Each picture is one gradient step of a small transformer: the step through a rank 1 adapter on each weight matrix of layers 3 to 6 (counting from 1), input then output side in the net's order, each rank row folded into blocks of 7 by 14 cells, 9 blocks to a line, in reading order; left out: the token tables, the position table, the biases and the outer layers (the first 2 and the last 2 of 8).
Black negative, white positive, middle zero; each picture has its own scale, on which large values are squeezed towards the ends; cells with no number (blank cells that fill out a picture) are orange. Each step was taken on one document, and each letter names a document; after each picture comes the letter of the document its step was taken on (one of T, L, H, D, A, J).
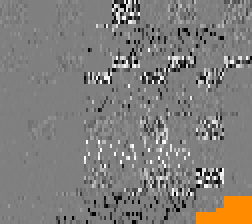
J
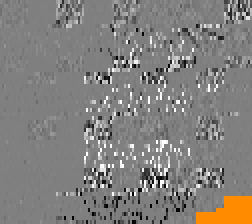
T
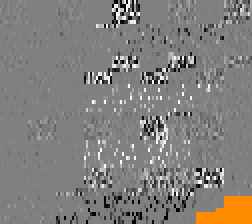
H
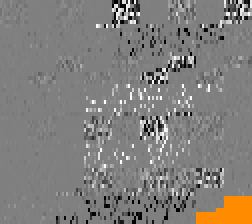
H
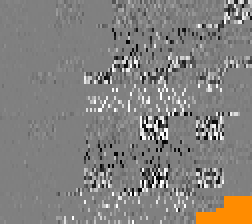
T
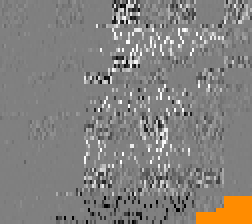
T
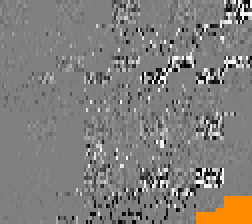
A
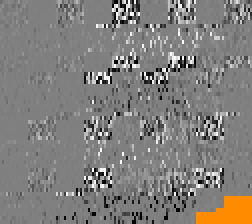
H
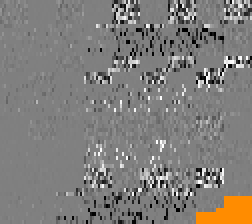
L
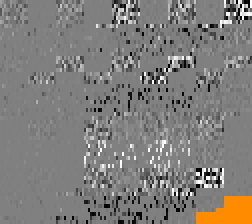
A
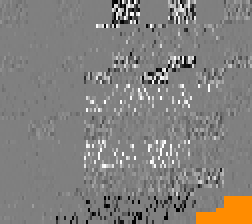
H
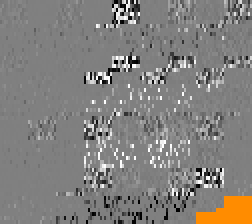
H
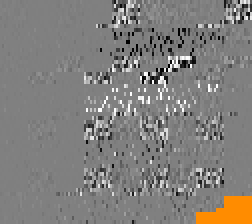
T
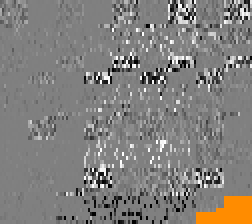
L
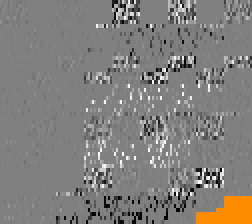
H
